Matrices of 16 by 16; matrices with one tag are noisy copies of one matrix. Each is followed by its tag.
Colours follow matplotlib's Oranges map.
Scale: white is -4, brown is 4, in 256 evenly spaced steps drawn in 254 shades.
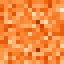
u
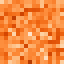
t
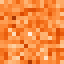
t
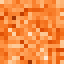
t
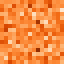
u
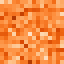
t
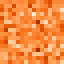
u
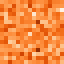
u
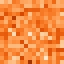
t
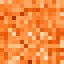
t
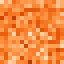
t
